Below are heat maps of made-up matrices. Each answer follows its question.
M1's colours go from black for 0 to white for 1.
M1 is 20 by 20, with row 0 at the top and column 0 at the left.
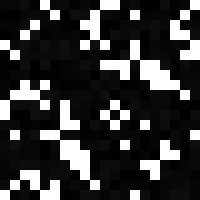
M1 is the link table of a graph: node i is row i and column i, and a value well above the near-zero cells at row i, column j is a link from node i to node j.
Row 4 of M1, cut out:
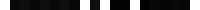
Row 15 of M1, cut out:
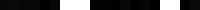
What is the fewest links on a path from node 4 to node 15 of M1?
2
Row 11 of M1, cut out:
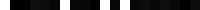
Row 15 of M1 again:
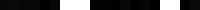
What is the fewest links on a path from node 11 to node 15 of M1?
2
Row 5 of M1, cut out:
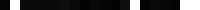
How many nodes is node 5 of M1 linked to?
4
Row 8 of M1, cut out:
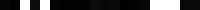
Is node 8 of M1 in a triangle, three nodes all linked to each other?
yes
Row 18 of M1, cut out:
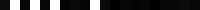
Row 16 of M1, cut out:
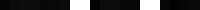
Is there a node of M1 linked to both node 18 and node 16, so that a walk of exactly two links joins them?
no
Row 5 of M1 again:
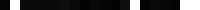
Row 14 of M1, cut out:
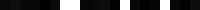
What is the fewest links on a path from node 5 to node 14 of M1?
5
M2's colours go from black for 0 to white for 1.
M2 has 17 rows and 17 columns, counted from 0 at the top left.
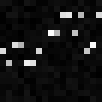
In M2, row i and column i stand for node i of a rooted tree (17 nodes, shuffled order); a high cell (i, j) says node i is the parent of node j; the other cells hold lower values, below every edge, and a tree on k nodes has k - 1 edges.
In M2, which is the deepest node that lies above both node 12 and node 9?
5
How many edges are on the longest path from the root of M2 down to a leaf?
5
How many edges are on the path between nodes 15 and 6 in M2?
6
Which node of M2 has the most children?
2
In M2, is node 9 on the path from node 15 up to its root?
no
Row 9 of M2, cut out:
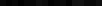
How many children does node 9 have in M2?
0
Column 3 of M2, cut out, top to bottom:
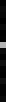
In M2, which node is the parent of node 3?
7
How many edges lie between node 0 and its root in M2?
5
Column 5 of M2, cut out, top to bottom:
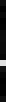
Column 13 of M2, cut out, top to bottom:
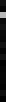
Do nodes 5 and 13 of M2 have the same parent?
no
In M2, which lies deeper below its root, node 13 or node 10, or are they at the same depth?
the same depth
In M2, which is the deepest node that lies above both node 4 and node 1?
10
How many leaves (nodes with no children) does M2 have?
12
